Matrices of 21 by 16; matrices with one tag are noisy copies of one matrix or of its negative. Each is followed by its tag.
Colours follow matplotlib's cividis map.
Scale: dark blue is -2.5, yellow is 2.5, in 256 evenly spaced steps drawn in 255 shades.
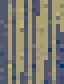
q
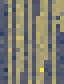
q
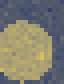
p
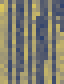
q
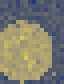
p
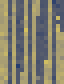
q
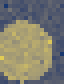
p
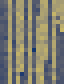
q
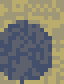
p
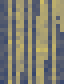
q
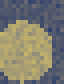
p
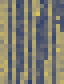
q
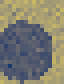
p
